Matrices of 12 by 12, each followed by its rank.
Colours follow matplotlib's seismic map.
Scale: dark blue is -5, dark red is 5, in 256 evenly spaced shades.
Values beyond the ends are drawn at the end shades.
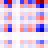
one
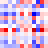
two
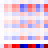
one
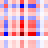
one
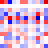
two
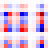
one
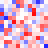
full rank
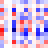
two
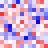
full rank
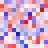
full rank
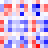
two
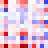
two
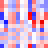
two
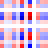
one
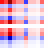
one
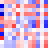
two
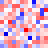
full rank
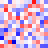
full rank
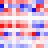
two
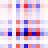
one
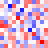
full rank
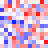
full rank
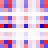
one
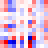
two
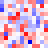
full rank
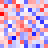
full rank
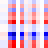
one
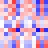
two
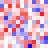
full rank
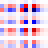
one
